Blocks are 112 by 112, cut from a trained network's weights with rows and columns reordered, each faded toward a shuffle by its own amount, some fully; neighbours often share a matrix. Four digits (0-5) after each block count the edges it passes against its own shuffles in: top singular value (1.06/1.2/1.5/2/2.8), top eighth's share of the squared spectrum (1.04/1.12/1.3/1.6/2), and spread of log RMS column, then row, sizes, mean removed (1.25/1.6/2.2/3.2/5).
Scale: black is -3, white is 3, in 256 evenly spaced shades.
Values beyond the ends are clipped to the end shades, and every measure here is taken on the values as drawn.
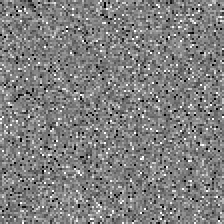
0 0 0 0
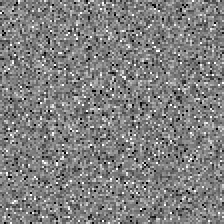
0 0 0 0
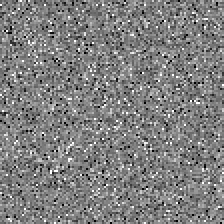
0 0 0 0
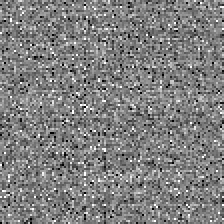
2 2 2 0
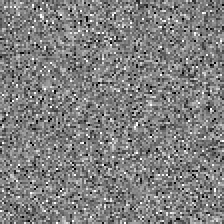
0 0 0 0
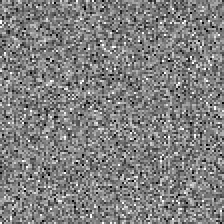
0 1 0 0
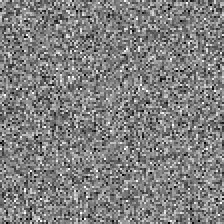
3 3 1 1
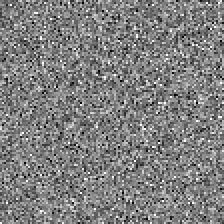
1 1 0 0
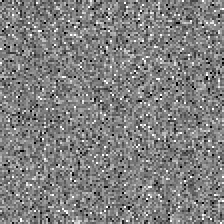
1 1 0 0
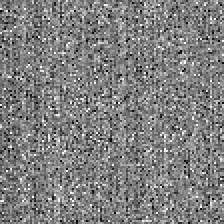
3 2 0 2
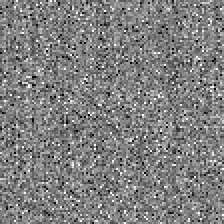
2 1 0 0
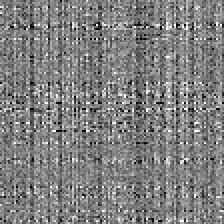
5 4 2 4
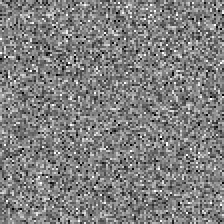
0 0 0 0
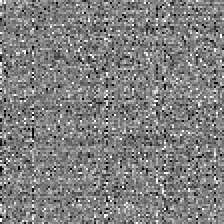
3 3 3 0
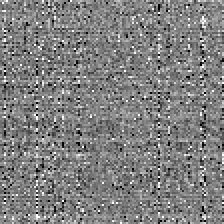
3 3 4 0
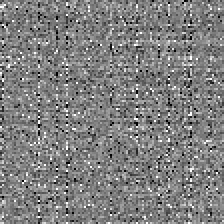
3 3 3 0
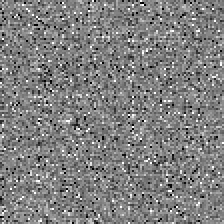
2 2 2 0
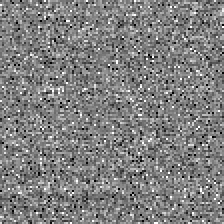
2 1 1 0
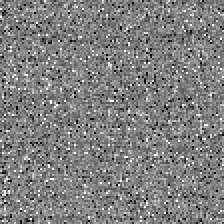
1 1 1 0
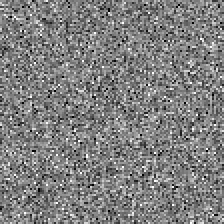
1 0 0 0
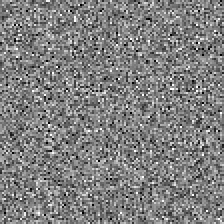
2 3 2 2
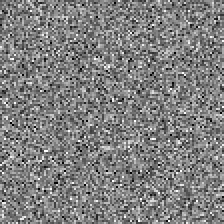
2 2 0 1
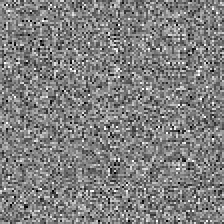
4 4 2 2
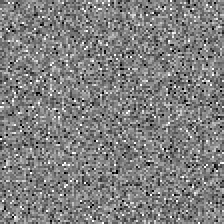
1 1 0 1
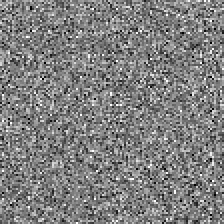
2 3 2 1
